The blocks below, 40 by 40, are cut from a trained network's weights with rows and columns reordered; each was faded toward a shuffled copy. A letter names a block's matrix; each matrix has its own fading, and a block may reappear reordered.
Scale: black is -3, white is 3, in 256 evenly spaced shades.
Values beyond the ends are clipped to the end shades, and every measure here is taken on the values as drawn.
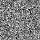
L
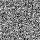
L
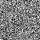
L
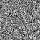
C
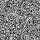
C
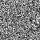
L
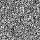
C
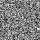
L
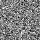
L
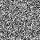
L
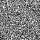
L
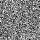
L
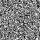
L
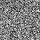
C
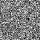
C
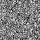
C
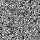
L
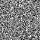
C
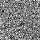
C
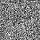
C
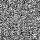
C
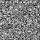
C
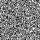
C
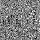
C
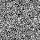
L
